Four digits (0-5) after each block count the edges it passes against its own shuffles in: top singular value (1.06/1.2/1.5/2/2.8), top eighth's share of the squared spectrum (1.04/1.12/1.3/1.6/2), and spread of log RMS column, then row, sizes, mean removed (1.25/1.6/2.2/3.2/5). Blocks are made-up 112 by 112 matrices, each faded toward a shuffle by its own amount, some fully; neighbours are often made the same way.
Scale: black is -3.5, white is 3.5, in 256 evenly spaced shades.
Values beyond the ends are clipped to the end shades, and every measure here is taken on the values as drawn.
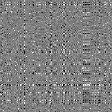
5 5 3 3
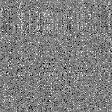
4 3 2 2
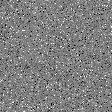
0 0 0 0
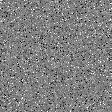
2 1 0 0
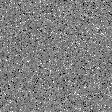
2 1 0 0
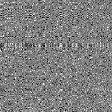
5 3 2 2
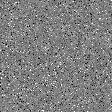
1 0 0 0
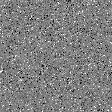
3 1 0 0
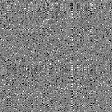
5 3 2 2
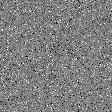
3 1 0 0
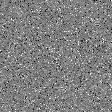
2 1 0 0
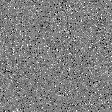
2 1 0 0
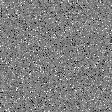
2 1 0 0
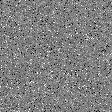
0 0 0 0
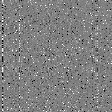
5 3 2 1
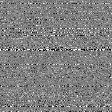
3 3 0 4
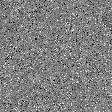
1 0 0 0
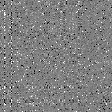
4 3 2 1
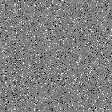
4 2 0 0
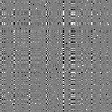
5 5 4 3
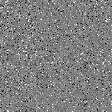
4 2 1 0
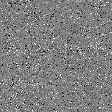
4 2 0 1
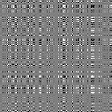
5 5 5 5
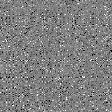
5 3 2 2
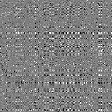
5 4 3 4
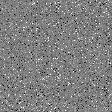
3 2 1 0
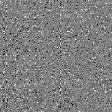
4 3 2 1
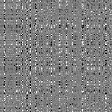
5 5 4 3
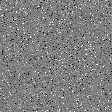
0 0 0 0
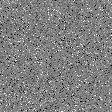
1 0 0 0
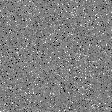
0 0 0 0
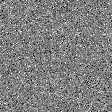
0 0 0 0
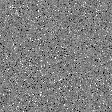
0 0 0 0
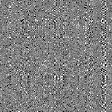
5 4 3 2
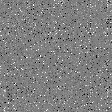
3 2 1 0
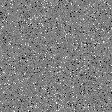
2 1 0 0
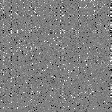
4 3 2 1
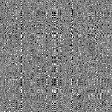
5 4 3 2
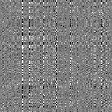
5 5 4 3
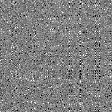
4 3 3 2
